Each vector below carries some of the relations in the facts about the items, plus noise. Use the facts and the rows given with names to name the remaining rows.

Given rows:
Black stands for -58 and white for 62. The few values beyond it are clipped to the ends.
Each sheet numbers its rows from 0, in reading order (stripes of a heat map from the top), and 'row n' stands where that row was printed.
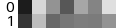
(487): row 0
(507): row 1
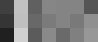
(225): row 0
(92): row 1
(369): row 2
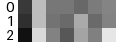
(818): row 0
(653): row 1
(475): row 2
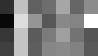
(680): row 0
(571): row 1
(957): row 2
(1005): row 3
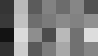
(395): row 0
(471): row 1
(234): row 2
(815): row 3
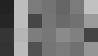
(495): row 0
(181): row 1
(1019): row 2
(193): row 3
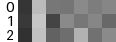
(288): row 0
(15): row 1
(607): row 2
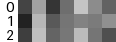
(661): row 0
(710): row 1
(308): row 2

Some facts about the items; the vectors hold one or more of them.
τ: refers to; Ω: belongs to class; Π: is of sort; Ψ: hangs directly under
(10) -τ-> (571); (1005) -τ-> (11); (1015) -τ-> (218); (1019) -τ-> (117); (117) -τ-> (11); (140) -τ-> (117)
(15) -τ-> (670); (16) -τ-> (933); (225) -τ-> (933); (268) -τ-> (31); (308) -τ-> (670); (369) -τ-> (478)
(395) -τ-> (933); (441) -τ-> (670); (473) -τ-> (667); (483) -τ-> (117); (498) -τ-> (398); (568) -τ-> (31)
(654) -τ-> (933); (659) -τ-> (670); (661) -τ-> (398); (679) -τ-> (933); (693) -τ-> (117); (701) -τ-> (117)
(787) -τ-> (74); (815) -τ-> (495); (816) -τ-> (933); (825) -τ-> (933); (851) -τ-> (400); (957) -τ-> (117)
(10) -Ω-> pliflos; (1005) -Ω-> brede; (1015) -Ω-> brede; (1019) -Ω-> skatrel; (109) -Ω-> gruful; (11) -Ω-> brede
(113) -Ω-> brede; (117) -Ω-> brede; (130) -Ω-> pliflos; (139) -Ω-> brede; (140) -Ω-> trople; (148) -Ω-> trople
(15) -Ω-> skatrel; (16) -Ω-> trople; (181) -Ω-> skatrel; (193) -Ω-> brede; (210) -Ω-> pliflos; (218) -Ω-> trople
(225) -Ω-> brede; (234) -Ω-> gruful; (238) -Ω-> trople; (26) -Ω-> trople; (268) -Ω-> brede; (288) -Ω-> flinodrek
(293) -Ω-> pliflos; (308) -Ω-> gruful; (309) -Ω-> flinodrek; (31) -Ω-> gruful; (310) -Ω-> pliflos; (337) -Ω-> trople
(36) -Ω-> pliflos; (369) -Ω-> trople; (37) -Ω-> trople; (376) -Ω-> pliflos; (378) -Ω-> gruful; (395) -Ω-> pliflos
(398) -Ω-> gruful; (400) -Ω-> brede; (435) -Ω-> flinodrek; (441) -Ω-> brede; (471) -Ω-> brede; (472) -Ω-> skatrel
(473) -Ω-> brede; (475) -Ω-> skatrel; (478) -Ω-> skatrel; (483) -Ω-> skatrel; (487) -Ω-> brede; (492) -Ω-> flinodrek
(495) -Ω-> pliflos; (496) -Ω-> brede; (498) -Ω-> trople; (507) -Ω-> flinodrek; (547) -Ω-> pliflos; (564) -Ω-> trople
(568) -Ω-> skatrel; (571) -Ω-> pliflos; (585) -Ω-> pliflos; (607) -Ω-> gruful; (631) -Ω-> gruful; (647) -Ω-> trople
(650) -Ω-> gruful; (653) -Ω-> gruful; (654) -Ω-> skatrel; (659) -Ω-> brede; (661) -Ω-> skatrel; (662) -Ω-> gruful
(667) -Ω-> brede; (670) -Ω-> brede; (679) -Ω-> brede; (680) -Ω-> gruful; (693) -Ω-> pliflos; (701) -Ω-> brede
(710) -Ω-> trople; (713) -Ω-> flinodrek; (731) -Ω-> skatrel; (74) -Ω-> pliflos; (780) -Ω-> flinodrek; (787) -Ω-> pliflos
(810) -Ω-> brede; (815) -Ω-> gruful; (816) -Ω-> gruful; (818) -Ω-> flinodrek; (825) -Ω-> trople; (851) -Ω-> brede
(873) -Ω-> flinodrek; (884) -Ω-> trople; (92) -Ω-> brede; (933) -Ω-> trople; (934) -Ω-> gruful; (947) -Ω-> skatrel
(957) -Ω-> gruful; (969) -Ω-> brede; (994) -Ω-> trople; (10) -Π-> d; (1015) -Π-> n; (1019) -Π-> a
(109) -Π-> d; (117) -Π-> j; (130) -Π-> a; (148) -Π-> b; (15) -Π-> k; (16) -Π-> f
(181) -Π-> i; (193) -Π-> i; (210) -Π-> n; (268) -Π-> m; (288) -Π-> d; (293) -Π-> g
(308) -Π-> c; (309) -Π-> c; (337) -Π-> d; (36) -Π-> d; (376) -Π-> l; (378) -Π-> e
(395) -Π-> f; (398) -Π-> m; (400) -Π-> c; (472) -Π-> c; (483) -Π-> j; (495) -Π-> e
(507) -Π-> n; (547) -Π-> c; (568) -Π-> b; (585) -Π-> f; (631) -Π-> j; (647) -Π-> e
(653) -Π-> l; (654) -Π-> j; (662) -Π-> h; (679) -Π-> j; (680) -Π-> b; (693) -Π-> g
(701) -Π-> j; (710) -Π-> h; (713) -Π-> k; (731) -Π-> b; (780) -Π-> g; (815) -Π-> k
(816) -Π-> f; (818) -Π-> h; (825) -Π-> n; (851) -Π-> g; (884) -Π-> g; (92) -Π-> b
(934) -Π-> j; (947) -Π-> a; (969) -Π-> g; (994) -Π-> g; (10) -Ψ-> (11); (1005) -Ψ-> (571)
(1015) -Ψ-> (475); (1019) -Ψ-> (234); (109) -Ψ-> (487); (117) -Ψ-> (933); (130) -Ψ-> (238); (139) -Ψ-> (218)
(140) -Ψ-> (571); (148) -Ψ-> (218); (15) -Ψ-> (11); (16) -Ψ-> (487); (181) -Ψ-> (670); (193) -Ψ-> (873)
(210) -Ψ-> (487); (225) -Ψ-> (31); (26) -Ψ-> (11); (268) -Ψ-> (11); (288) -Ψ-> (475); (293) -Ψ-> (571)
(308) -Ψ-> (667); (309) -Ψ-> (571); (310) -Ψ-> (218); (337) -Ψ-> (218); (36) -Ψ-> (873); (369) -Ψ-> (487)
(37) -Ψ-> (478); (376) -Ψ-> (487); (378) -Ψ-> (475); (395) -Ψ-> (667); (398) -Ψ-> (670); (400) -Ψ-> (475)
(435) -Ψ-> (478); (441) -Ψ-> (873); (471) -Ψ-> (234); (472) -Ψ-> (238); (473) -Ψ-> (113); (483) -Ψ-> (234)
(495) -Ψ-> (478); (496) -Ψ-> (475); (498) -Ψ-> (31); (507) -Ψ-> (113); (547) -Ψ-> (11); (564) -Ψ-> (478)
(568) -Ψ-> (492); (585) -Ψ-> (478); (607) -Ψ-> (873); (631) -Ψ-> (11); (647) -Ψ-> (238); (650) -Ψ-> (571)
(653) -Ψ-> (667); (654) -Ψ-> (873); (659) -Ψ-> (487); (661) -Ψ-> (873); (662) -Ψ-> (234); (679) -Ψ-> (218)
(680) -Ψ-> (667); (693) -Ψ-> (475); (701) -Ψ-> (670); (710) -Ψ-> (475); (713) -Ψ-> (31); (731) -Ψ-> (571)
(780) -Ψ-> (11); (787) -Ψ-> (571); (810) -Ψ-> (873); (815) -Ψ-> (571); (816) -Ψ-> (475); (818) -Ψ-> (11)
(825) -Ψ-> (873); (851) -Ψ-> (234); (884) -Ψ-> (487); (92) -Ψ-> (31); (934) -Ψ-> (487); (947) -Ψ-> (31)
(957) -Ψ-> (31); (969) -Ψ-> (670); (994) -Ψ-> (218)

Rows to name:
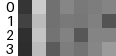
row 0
(473)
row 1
(268)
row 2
(10)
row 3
(210)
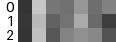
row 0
(631)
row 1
(816)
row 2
(654)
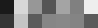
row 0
(670)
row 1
(483)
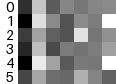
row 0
(787)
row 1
(218)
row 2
(398)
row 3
(148)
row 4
(478)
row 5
(851)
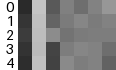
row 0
(26)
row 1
(1015)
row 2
(780)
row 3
(568)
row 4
(140)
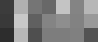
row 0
(400)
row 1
(713)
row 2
(16)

